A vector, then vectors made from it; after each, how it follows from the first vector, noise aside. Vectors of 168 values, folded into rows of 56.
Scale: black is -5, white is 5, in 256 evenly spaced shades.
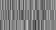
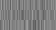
shrunk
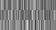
sign-scrambled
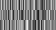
scaled up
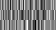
scaled up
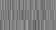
shrunk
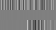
partly zeroed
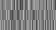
reversed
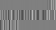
partly zeroed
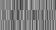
reversed
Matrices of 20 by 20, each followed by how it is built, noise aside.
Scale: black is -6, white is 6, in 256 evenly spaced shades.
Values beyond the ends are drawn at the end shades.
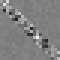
banded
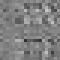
low rank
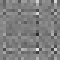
low rank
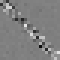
banded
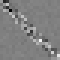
banded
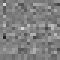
low rank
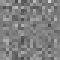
low rank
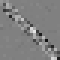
banded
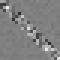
banded
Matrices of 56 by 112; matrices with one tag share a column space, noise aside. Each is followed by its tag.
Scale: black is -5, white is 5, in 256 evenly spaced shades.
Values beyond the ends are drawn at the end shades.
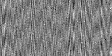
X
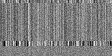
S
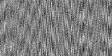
X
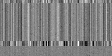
S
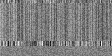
S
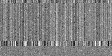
S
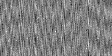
X
